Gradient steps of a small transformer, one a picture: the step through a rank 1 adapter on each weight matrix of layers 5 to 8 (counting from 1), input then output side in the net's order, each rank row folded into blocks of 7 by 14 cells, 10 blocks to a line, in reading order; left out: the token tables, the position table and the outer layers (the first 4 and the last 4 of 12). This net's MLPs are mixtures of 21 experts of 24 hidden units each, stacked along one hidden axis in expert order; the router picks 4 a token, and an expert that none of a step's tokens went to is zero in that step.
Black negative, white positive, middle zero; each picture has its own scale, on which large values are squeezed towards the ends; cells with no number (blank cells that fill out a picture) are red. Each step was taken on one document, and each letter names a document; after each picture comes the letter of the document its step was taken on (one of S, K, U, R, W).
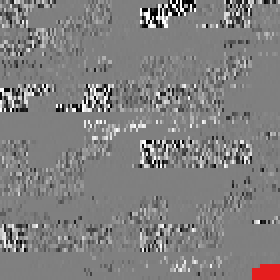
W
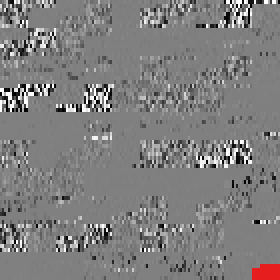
W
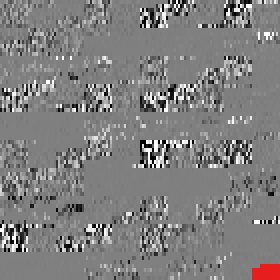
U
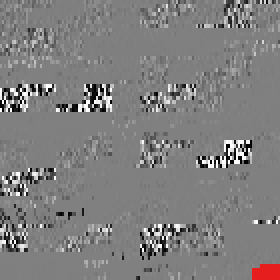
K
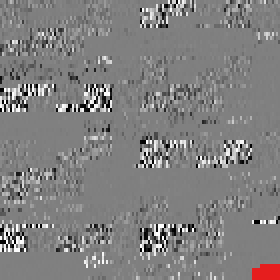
U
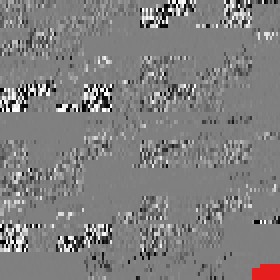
U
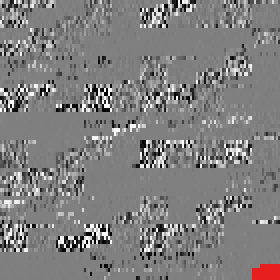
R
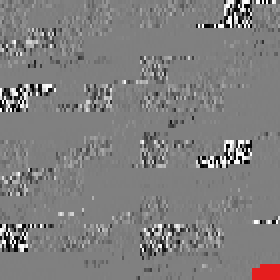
K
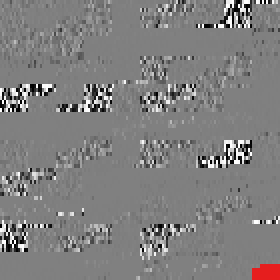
K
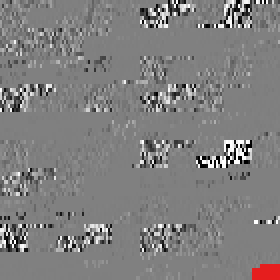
K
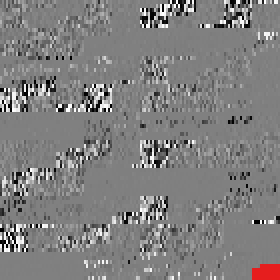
U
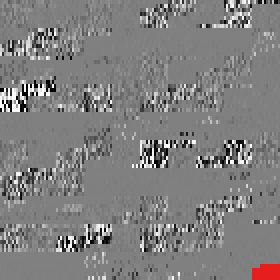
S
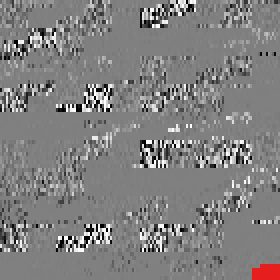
W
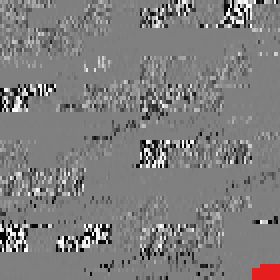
R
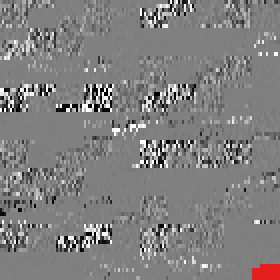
R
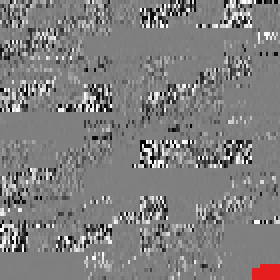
U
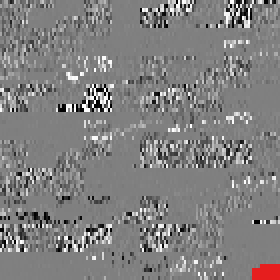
W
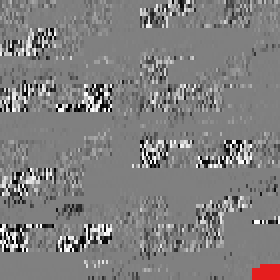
S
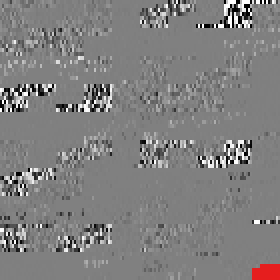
K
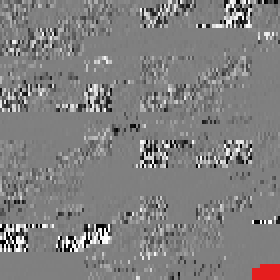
U
